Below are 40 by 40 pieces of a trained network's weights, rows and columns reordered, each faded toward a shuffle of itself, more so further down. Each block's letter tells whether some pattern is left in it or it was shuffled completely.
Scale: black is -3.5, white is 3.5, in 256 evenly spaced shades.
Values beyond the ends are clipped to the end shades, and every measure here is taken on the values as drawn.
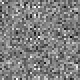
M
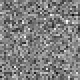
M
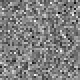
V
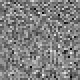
M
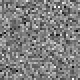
V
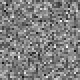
V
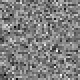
M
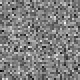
M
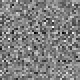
M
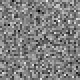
V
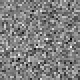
V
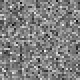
M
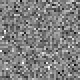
V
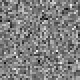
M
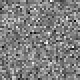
V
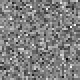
V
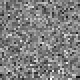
V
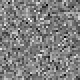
V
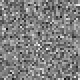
V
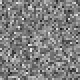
V
